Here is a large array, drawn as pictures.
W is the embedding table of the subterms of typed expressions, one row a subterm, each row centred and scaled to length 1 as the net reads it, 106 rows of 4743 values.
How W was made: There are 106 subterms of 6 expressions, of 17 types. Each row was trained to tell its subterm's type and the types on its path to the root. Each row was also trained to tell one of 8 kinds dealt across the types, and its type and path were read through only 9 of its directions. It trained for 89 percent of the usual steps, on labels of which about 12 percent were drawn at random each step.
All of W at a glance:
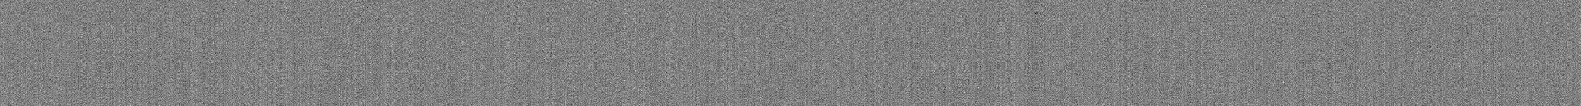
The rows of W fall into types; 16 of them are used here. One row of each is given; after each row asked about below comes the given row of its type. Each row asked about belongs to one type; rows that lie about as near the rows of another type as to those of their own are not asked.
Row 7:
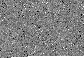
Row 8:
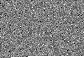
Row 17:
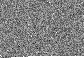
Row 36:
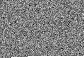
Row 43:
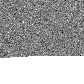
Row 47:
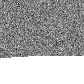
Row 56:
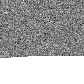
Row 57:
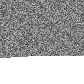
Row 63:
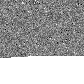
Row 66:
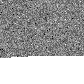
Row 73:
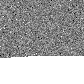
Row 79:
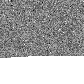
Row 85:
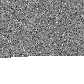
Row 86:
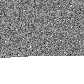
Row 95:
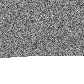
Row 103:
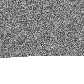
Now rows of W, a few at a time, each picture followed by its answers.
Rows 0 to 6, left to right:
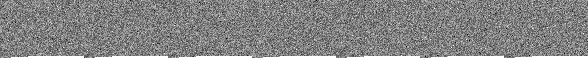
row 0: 7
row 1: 47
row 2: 43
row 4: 47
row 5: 56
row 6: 63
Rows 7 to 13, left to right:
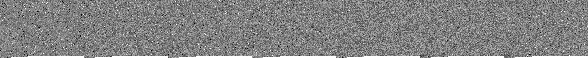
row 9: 57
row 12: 63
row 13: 43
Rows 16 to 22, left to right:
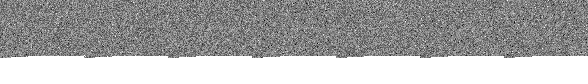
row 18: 7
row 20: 66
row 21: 7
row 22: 79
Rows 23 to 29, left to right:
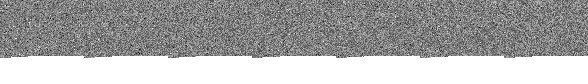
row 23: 86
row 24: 57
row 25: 56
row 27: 79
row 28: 79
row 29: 85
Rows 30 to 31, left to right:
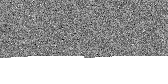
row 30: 56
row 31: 79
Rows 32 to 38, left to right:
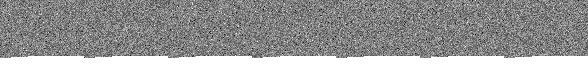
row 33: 7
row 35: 47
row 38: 103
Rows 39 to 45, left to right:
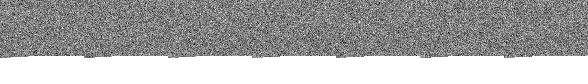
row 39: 56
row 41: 57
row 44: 85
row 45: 103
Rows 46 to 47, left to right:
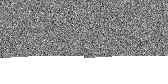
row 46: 8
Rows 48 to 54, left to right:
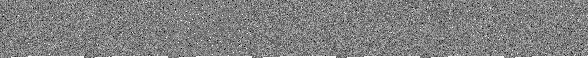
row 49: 73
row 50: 17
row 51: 103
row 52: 7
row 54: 36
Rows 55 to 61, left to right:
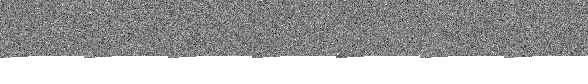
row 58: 43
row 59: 47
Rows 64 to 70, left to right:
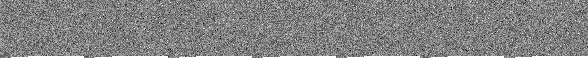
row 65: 63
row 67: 103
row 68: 47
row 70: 36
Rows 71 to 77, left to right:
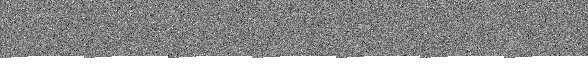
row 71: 36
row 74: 85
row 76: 103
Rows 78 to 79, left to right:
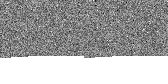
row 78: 85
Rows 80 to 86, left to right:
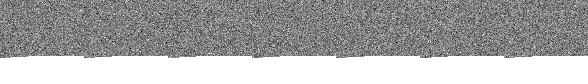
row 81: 57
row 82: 66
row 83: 103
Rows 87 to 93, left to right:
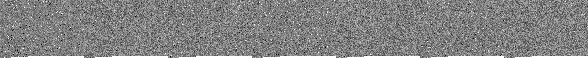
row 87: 43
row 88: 47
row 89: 57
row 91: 56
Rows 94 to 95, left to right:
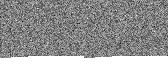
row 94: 85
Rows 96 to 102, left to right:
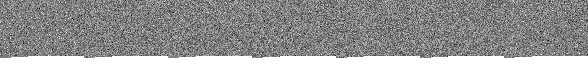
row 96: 8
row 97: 79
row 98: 57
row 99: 63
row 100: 56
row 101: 7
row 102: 17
